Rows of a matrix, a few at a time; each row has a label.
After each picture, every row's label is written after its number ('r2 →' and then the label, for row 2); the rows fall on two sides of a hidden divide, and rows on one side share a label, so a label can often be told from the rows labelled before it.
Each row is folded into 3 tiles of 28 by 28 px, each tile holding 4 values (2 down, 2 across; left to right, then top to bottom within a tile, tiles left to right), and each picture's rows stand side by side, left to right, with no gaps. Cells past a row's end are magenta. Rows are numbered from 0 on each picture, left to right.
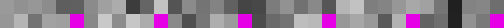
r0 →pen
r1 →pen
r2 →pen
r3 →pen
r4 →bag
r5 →pen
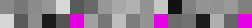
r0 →bag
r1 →bag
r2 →pen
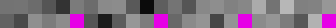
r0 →pen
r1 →pen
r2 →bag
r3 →bag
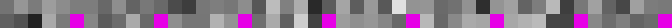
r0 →pen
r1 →pen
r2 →pen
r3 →pen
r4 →bag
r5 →pen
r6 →bag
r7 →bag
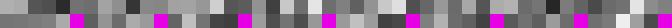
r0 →pen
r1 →pen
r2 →bag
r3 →bag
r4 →bag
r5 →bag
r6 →pen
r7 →bag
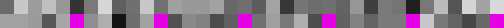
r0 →bag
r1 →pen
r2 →bag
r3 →pen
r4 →pen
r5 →bag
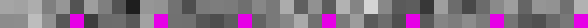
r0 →bag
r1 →pen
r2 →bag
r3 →pen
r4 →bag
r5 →pen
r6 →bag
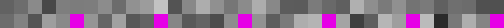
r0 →pen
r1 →bag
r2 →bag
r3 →pen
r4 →pen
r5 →pen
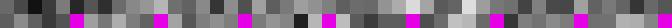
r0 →pen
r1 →bag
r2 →pen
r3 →bag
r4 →bag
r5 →bag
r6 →pen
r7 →pen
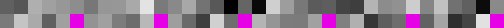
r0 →bag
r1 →bag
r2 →pen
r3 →pen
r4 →bag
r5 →pen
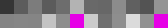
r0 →pen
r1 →pen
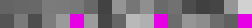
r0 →pen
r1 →pen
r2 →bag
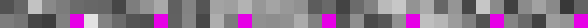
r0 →bag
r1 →bag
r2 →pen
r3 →pen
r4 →bag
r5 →bag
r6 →pen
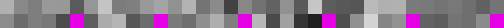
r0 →bag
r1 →bag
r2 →pen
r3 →bag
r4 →bag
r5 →pen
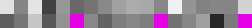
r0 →bag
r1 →bag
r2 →bag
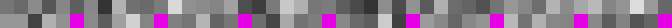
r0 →pen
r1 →pen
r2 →bag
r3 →bag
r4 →pen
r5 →pen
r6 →bag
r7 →bag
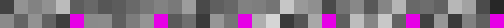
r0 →bag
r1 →pen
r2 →pen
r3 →bag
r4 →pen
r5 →pen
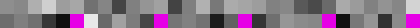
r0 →bag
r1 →bag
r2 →bag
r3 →pen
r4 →bag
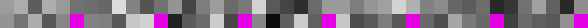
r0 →bag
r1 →pen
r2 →pen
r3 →pen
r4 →bag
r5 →pen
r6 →pen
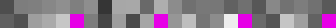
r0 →pen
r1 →bag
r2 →pen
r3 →pen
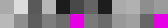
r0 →pen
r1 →bag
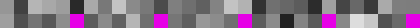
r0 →bag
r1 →pen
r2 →bag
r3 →pen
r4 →bag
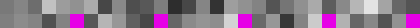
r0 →bag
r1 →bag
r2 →pen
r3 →pen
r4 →bag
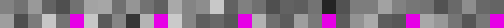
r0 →pen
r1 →bag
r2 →bag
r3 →pen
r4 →bag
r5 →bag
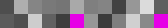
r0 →bag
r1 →pen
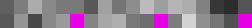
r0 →pen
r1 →bag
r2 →pen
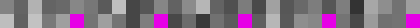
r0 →bag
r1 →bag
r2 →pen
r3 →pen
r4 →bag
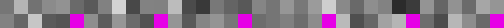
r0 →bag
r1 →bag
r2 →pen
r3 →bag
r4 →pen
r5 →bag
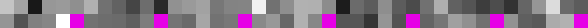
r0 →pen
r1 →pen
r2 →bag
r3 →bag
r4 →pen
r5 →pen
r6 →pen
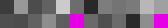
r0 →pen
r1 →bag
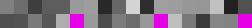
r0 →pen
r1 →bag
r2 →pen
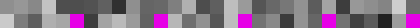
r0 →pen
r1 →pen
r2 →bag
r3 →pen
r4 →bag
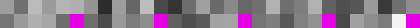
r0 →bag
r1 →bag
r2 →pen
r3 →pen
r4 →pen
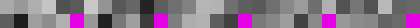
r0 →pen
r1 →pen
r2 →bag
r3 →bag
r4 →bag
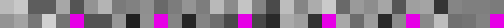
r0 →pen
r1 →bag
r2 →bag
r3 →bag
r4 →bag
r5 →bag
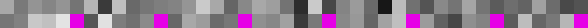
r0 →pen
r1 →bag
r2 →bag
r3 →bag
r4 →pen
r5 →pen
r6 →pen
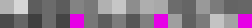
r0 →pen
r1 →bag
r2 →pen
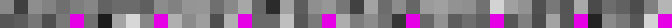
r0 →bag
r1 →pen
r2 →bag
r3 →bag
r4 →bag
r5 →bag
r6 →pen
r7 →pen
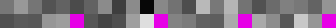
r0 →pen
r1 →pen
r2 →bag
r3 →pen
